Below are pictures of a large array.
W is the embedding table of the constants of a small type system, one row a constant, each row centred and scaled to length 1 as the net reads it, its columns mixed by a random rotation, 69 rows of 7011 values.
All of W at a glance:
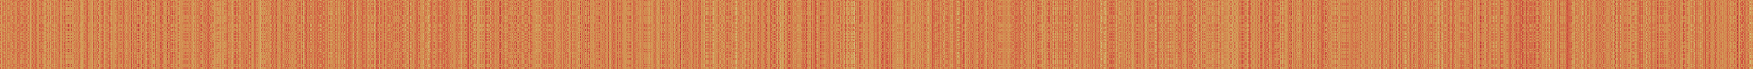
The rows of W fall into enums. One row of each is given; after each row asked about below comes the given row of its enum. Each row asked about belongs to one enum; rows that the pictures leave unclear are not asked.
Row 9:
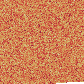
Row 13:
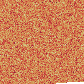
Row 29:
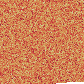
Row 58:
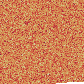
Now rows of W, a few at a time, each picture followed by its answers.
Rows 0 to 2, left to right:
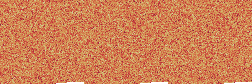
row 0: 29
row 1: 13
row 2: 9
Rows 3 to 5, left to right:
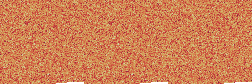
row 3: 58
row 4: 58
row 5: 9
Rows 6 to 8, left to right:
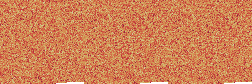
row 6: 29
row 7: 9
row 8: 9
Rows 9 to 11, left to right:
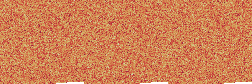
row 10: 58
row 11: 13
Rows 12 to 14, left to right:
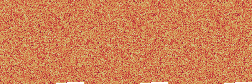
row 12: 9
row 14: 13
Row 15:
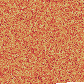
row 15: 29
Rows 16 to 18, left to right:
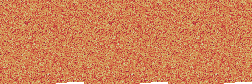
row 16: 58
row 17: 58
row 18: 58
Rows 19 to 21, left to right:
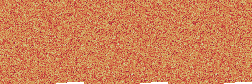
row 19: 13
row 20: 58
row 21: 58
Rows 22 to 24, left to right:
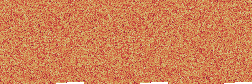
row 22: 9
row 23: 9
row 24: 29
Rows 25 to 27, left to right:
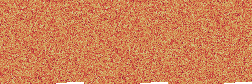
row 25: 29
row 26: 29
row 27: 13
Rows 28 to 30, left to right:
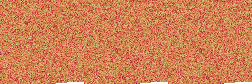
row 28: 58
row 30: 29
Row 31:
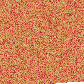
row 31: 13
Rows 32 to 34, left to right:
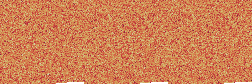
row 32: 58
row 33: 9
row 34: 9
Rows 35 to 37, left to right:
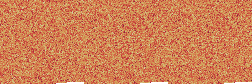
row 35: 29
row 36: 9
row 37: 9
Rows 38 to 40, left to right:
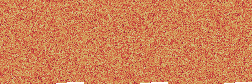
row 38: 29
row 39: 9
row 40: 13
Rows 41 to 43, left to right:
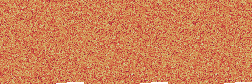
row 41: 29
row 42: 58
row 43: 58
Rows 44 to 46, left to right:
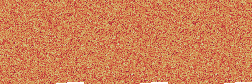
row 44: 13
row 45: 58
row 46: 58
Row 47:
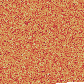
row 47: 58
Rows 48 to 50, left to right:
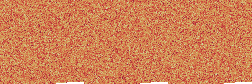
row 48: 9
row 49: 29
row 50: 58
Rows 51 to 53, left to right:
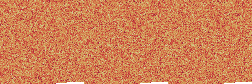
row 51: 29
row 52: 13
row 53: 13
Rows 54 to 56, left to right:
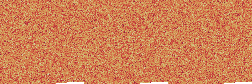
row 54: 58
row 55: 9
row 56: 13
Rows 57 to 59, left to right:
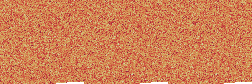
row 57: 9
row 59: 58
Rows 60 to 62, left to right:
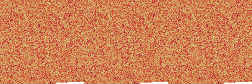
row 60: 9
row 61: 9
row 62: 9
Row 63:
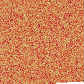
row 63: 9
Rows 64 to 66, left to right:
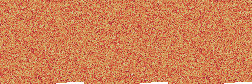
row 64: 29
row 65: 58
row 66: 29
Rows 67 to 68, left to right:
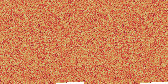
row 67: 9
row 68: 9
